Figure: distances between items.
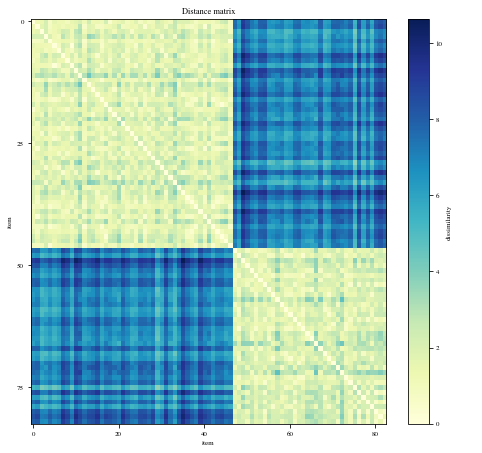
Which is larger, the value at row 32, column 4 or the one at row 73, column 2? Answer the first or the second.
the second
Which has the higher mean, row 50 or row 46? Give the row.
50
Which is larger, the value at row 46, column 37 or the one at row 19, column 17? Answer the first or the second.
the second
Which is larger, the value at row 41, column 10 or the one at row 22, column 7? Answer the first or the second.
the first
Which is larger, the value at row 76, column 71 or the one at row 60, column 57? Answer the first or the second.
the second
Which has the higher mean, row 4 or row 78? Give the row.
78
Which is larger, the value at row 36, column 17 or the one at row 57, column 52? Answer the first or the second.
the second
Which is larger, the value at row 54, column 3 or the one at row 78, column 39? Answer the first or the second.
the second
